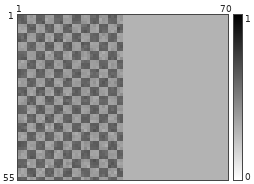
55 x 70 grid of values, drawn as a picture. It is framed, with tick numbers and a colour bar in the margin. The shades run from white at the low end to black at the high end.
The table splits into one row of 2 panels. Panel 1,1: middling, checkered, strong in contrast. Panel 1,2: low, flat.
